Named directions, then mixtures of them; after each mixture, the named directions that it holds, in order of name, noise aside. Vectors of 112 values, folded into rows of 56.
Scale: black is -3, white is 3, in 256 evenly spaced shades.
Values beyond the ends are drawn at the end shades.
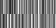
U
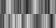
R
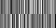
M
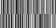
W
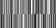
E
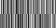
W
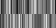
M, R, W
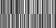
M, W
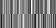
E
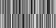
E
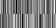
E, R, W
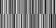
E, W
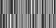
E, M, U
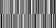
E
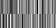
M, U, W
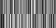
E, R, U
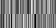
E, R, W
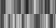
R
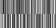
E, M, U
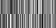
M, U, W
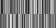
M, R, U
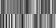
R, U, W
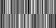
E, M, R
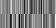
M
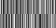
W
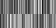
M, R, U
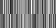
E, M, U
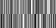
E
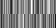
E, M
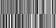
U, W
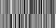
M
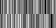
R, W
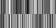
M, R, W
